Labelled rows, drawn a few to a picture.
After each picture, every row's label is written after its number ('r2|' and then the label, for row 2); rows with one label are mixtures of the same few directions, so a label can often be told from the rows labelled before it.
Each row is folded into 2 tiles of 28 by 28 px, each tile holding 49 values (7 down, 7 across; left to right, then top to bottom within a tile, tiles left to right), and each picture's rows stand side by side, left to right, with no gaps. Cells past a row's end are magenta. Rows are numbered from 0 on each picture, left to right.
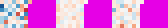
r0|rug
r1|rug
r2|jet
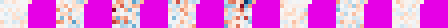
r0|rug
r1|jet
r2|jet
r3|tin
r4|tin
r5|rug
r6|rug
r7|jet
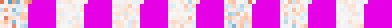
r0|tin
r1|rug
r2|jet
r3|tin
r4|jet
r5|tin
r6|tin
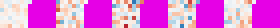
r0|jet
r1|rug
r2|tin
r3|tin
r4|jet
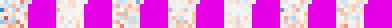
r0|jet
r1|rug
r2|jet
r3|jet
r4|tin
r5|jet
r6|jet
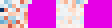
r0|jet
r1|tin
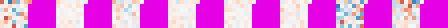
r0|tin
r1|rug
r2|tin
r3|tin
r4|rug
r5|rug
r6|rug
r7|tin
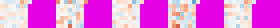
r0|tin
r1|tin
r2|tin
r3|jet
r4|tin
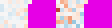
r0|rug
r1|jet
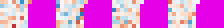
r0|tin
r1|rug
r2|jet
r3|rug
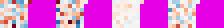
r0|tin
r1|rug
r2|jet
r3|jet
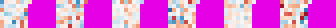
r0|rug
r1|tin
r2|tin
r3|jet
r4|tin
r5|rug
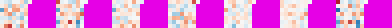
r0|jet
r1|rug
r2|jet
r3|jet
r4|jet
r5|rug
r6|rug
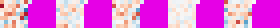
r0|rug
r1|jet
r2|rug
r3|jet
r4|rug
